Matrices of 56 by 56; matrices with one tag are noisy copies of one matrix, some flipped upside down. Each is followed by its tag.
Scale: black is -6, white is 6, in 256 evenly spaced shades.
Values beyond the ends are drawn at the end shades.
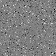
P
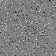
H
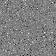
P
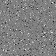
P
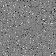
P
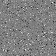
P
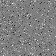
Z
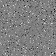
P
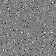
P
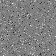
Z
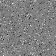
Z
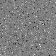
H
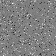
Z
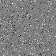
Z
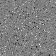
H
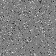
Z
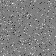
Z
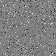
P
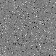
H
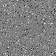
P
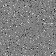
P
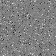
Z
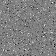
P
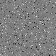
H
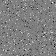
P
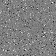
P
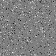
Z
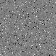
H
